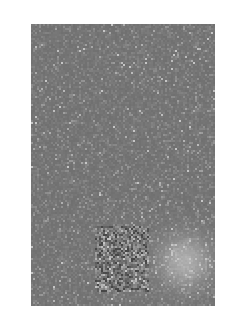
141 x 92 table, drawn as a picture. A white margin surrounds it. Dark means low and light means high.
Stripes: none. Roughest part: bottom middle. Histogram: skewed, a long tail of high values. Bumps: one, in the bottom right. Odd patch: rougher, in the bottom middle. Odd rows or columns: none. Ninth with the highest average: bottom right.
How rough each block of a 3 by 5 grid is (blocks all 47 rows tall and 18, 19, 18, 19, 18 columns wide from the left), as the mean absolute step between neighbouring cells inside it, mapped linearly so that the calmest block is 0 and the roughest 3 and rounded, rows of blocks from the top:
0 0 0 0 0 | 0 0 0 0 0 | 0 1 3 1 0
